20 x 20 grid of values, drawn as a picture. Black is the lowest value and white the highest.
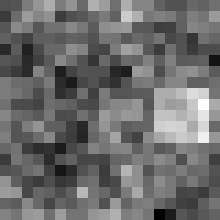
An odd patch, higher than its surroundings, sits in the middle right. The middle right is the ninth with the highest average. No single row or column stands out from its neighbours. The field is mottled with small blotches.
